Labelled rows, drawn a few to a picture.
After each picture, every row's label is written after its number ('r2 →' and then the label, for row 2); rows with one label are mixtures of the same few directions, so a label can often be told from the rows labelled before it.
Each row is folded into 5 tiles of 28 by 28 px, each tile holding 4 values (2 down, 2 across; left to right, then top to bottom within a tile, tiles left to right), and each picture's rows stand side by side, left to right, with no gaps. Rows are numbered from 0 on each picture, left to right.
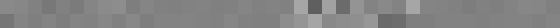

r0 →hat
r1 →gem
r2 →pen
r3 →hat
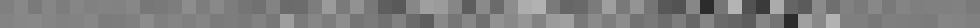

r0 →pen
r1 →hat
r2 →hat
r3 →hat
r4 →hat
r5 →gem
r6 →pen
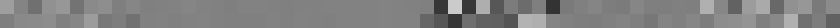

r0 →gem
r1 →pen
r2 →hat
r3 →pen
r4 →gem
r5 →gem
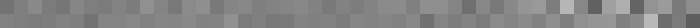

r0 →gem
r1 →gem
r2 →hat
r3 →hat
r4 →gem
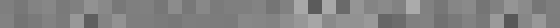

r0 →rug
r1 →pen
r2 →pen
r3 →rug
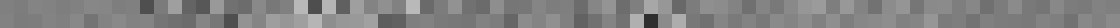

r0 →rug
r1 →gem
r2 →pen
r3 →gem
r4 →rug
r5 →hat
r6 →gem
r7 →gem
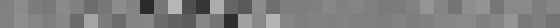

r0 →rug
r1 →gem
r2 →hat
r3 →gem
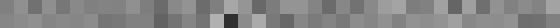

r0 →pen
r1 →rug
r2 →hat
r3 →pen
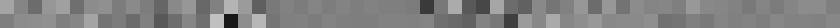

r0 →gem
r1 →rug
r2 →pen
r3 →gem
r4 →pen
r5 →hat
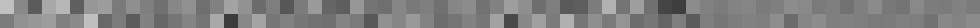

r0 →gem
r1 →rug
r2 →gem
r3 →rug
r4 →hat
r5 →rug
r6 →gem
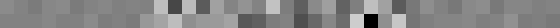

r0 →gem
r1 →pen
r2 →rug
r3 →gem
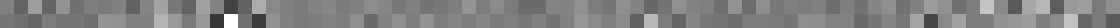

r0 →pen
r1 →rug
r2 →rug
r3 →hat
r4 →rug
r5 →pen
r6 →rug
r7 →gem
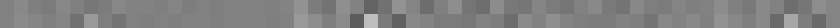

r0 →rug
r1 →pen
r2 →rug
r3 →gem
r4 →gem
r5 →rug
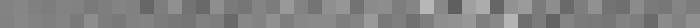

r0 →rug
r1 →gem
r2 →gem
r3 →gem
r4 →gem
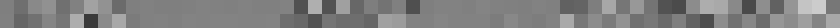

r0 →rug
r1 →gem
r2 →pen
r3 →rug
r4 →hat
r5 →hat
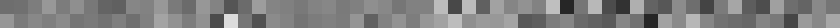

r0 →hat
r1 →rug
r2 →rug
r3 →pen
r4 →gem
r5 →gem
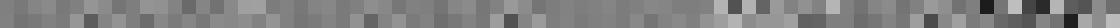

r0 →rug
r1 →hat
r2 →rug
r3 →rug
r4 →rug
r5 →pen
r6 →rug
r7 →gem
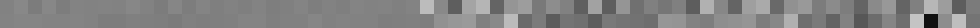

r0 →pen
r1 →pen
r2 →pen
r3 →gem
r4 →pen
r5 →gem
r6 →rug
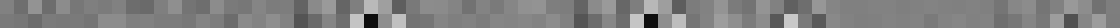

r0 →pen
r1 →gem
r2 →rug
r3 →hat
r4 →rug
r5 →rug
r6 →rug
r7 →rug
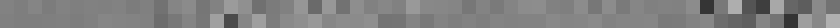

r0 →pen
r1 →rug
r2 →pen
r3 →hat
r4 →pen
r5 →gem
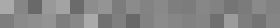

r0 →gem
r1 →rug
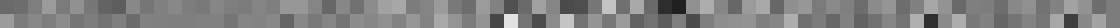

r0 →hat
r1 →gem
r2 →hat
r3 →rug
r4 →hat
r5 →gem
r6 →rug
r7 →rug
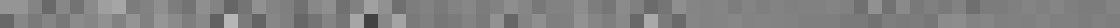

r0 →hat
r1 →rug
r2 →rug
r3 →rug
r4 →rug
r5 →pen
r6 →pen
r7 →hat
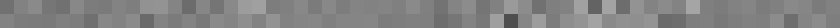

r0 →gem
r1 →hat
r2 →pen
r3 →rug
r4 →pen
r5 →rug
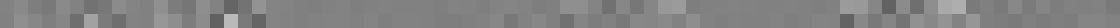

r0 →rug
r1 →rug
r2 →gem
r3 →rug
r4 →hat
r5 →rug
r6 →hat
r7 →pen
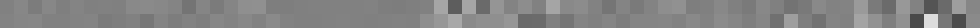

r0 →pen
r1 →hat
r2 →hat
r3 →pen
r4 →hat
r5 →rug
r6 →rug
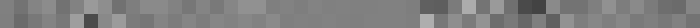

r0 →rug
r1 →hat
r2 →pen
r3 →hat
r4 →hat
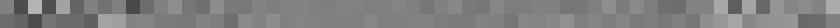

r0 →pen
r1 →gem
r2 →rug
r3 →gem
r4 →hat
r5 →pen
